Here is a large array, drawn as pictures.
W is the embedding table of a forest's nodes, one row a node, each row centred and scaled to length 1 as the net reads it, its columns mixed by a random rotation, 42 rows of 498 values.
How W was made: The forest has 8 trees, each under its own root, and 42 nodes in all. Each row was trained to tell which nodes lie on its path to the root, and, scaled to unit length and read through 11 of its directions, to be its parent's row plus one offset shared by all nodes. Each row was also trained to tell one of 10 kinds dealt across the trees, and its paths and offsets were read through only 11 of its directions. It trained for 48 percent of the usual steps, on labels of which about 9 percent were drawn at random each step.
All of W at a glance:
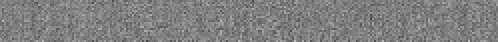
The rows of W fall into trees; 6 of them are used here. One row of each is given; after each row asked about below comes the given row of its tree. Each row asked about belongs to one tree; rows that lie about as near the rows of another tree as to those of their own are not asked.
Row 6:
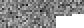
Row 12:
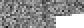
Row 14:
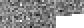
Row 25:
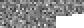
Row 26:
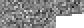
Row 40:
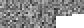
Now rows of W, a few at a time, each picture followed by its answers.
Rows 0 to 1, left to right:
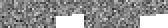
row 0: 40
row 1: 14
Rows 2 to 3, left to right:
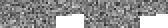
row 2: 25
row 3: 40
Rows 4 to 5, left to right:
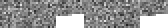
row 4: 14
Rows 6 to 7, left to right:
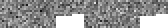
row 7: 40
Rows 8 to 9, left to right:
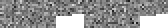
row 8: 6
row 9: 26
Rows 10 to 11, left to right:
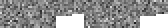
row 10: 40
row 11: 14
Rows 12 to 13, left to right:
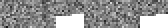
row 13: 40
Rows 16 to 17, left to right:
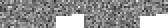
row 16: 25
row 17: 14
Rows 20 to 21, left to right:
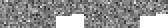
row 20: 6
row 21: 6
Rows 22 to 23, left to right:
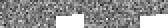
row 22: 25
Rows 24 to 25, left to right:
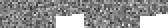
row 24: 14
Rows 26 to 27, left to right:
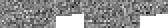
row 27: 14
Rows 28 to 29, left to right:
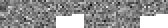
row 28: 14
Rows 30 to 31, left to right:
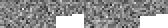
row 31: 25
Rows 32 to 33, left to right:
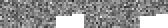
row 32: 6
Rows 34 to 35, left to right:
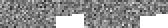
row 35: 25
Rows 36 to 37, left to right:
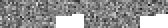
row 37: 40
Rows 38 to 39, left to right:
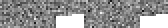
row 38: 40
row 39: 14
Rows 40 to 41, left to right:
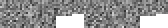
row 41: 40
